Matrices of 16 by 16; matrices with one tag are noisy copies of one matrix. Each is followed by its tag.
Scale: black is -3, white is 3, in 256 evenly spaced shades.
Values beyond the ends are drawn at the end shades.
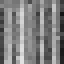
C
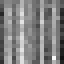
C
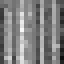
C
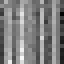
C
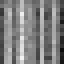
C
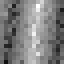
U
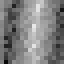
U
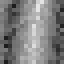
U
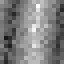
U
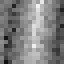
U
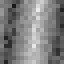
U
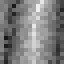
U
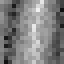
U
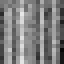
C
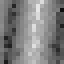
U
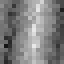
U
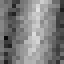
U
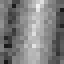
U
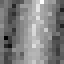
U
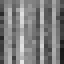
C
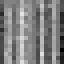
C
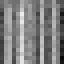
C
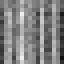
C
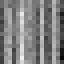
C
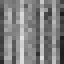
C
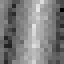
U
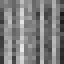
C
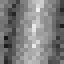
U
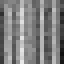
C
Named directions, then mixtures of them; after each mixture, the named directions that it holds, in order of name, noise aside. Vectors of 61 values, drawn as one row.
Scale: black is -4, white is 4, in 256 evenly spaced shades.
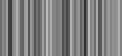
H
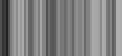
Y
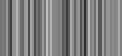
H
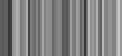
H, Y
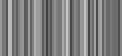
H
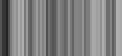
Y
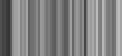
H, Y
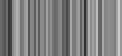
H, Y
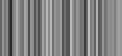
H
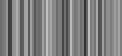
H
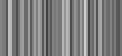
H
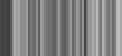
H, Y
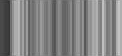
H, Y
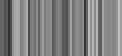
H, Y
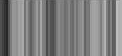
Y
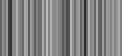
H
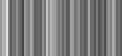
H, Y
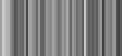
H, Y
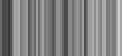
H, Y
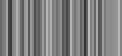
H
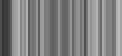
H, Y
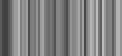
H, Y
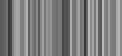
H, Y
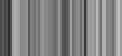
H, Y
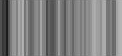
Y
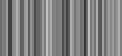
H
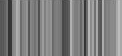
H, Y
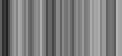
Y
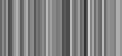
H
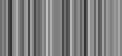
H
